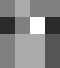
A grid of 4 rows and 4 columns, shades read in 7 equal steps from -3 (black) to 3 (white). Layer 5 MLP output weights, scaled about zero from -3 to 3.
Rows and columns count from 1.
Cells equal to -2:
2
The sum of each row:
1 -1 1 1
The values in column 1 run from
-2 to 0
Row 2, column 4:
-2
